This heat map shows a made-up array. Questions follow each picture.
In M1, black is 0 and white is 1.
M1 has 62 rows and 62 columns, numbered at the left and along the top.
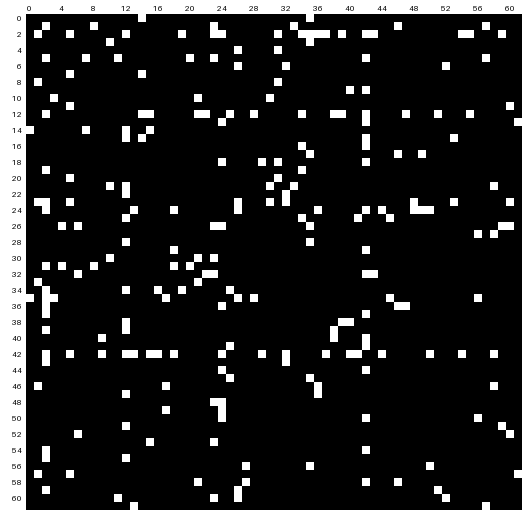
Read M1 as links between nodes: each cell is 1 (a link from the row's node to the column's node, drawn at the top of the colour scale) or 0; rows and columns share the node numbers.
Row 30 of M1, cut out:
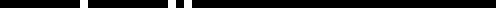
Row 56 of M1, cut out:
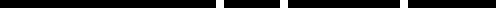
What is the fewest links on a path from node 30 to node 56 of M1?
4
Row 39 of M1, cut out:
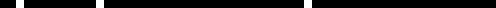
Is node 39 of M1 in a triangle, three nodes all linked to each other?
yes
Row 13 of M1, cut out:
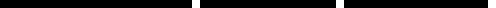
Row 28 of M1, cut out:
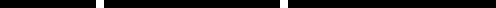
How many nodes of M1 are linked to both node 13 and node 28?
0
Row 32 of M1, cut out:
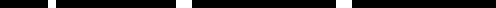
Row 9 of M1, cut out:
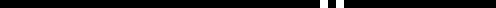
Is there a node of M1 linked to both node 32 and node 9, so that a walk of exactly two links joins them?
yes
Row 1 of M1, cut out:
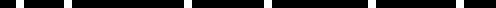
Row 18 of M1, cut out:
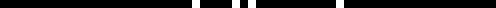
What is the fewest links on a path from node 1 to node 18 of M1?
3
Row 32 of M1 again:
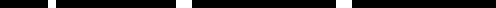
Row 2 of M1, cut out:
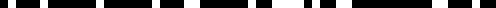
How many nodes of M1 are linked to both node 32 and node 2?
3
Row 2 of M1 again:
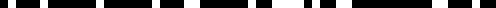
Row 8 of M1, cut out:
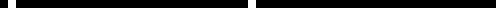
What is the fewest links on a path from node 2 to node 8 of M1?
2
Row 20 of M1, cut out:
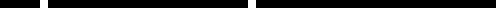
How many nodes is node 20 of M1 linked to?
2
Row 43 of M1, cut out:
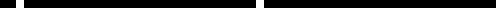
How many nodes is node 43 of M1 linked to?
2
